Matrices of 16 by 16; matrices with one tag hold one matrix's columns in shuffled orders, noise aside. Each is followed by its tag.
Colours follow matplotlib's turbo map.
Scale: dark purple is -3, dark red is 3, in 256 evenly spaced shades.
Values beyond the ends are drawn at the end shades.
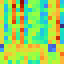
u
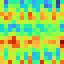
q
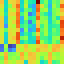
u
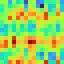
q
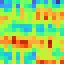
q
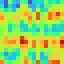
q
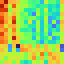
u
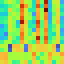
u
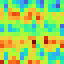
q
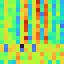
u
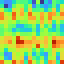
q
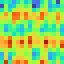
q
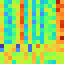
u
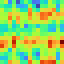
q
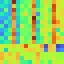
u
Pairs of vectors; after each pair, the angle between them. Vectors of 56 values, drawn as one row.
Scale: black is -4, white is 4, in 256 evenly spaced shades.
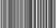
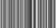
nearly parallel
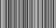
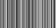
orthogonal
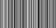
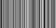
orthogonal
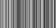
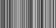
nearly opposite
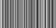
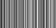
nearly opposite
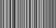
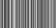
nearly opposite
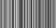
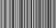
nearly parallel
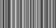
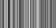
partly aligned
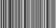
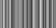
partly opposed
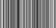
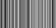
partly opposed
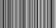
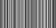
partly opposed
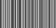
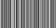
nearly opposite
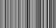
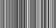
nearly opposite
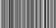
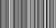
nearly opposite
